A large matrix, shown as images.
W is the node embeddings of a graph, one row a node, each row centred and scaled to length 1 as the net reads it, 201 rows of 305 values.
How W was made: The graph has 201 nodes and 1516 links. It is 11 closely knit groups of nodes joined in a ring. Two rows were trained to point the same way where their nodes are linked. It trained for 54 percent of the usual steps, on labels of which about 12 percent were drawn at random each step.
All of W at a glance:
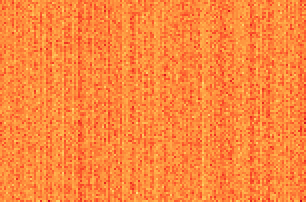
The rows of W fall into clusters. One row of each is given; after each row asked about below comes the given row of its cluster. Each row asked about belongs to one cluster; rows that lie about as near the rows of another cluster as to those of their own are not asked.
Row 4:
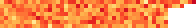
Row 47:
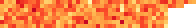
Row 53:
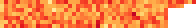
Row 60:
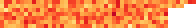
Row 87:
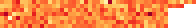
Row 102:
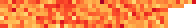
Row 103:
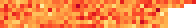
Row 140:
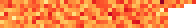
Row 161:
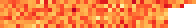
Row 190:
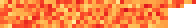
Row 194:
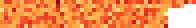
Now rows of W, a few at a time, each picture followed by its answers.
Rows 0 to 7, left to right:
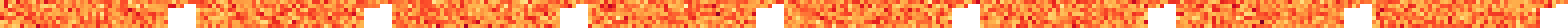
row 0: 4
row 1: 140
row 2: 47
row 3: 194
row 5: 4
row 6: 103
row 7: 53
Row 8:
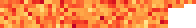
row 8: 102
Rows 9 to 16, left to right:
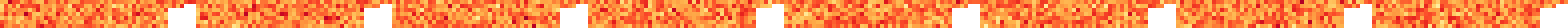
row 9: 103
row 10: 140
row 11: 53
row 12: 60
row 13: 102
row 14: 102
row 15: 4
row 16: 60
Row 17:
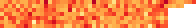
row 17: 60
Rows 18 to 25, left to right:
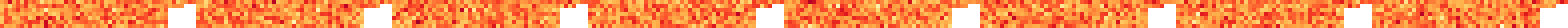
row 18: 194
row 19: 47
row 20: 4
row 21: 140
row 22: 47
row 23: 102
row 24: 103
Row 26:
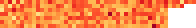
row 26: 103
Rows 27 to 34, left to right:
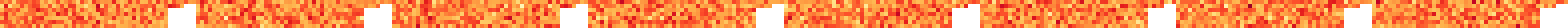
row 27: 47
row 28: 60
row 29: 47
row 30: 102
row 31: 60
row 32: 190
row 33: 161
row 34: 60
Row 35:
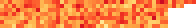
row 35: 103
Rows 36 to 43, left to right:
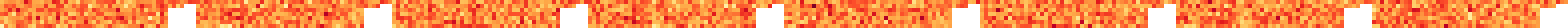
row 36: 103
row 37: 161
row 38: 53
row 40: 190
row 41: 53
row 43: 47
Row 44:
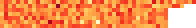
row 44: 53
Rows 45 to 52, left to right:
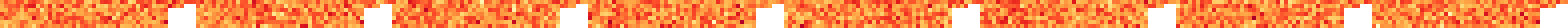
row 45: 102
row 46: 102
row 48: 190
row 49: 4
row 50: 47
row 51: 194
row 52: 102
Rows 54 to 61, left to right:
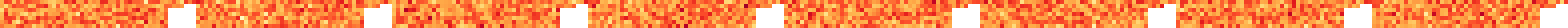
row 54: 194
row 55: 161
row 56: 194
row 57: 140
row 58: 103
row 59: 102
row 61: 140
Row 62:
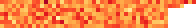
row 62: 47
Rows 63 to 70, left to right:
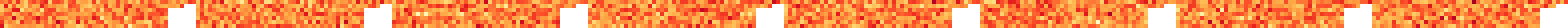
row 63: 60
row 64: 53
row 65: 194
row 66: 161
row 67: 194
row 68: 47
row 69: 87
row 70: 102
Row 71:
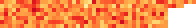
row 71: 47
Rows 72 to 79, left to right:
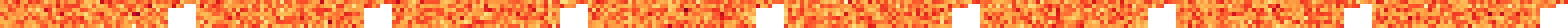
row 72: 102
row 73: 4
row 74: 161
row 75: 161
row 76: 194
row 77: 140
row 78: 87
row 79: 194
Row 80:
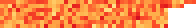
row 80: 161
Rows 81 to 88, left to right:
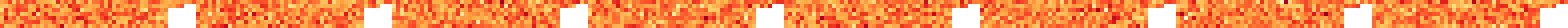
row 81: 194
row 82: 190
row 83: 53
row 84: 103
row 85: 140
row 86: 161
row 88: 60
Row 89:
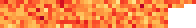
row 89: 102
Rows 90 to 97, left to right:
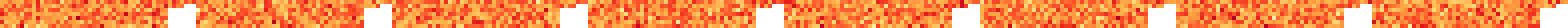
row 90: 103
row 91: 60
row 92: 161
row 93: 103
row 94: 140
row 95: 53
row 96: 190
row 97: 60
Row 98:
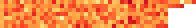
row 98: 87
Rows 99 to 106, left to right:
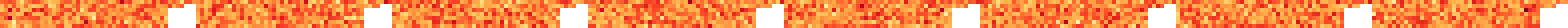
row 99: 161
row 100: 194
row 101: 102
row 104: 140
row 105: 53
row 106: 60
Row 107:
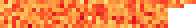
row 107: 87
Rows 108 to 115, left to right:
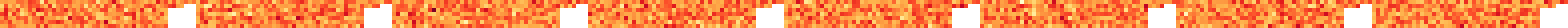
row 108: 47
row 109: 194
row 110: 103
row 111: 103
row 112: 87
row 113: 194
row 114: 140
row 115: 194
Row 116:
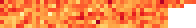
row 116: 103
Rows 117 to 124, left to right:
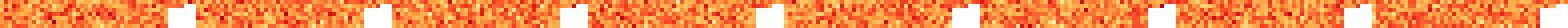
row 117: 87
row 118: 4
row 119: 140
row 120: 47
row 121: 140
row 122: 60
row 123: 60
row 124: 53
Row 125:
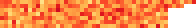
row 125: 140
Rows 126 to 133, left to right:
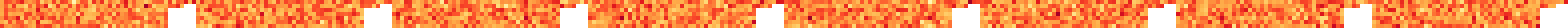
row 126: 53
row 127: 4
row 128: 87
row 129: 4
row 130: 161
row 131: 140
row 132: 87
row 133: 53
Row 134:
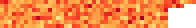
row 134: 140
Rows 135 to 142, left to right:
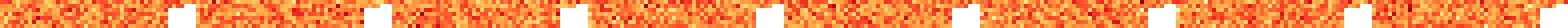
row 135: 140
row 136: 194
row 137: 60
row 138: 53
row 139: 102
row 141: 140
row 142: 53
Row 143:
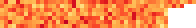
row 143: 4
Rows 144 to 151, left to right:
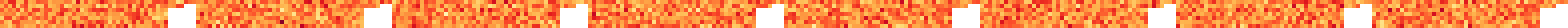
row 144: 161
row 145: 47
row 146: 190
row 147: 53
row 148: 60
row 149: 190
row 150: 161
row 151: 60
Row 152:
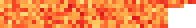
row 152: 87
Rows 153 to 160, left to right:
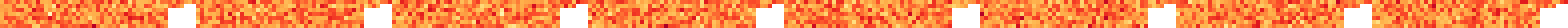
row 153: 53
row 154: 194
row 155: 103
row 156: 161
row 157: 60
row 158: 161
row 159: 140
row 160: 4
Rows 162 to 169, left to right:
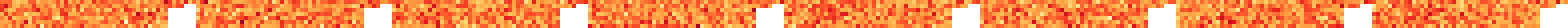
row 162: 140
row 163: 194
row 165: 53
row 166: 190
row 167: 194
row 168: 87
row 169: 47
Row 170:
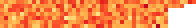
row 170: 4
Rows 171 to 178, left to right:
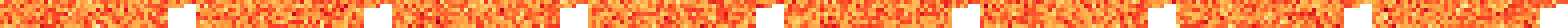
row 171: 60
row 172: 161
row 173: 60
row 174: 87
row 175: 103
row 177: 53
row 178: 103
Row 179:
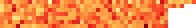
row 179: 60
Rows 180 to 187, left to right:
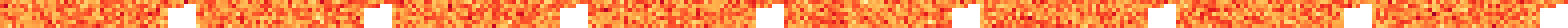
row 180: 140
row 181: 87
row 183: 103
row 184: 60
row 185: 53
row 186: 47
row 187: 194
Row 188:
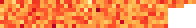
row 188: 47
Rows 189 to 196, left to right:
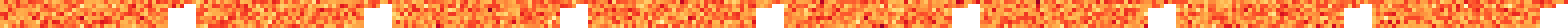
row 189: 102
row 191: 87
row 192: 161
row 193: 190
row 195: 140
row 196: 140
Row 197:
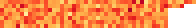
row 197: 161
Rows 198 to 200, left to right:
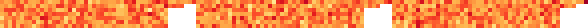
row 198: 87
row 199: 103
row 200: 60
